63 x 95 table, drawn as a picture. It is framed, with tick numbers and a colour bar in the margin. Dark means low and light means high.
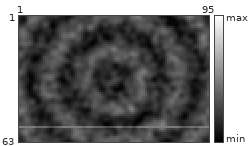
Row 56 differs from the rows beside it. The field is mottled with small blotches. No overall slope runs across the table. Concentric rings centre on the centre.
